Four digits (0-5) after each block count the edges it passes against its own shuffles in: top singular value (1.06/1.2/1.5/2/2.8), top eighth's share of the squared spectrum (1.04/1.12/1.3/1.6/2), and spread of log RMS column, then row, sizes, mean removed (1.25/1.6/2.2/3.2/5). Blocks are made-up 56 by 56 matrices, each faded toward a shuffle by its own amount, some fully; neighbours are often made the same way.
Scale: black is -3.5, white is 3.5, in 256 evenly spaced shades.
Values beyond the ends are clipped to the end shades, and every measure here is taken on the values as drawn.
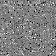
3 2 1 1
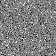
0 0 0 0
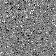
0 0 0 0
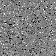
1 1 0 0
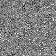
2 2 0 0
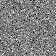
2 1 0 0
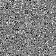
3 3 1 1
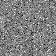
0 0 0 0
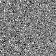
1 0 1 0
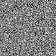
0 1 2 0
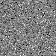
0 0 0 0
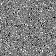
0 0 0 0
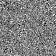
0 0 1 0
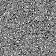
0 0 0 0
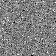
0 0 0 0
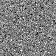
0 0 0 0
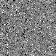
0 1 1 0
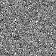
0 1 1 0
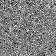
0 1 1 0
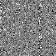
1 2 3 0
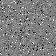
1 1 0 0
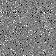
2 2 1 1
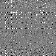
3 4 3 3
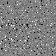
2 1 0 1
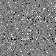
2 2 1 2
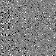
2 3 2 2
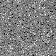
2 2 0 0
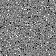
1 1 0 0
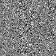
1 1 3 0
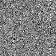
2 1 2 0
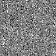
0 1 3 0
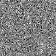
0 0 2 0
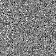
1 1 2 0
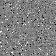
1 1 0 0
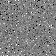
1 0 0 0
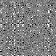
4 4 2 2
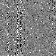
2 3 3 0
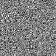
3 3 1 1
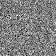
1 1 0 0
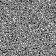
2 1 1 0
